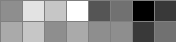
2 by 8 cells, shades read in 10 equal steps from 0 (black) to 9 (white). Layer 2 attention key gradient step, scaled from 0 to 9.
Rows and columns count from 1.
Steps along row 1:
up down up down up down up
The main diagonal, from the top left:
5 7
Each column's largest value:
6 8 7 9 5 5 2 4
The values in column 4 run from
6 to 9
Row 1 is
5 8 7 9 3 4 0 2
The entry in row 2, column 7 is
2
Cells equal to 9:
1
